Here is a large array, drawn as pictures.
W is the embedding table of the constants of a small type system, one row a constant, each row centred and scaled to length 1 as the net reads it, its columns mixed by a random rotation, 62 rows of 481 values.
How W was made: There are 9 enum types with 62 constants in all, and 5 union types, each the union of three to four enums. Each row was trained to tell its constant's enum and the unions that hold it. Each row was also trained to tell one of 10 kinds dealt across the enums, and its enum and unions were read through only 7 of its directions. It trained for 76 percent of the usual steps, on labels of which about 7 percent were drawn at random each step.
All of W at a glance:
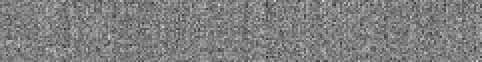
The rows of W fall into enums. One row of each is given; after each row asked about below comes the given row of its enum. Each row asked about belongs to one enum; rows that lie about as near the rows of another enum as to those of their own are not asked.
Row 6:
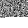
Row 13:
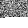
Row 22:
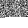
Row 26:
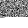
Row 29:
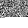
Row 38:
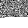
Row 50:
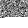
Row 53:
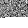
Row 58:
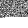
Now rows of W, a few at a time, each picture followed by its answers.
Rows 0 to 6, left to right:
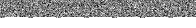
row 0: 58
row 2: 53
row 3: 38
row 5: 38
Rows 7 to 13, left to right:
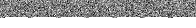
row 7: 53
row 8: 26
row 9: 29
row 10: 29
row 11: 6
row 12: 26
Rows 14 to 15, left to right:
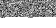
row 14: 50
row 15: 38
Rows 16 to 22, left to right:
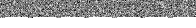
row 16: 53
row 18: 58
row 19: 58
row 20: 38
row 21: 6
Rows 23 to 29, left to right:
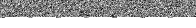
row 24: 58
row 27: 58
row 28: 38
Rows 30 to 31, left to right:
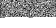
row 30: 13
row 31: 50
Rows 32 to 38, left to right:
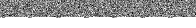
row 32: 53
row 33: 26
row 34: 58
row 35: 6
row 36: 58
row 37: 22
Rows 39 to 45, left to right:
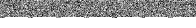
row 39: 6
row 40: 13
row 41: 22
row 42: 29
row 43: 13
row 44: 22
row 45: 38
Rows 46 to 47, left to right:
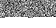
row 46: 22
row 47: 29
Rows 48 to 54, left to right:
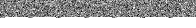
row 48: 26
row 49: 26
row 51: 26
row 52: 6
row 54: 22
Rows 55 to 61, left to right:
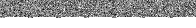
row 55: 6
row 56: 38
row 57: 6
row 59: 13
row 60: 29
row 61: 53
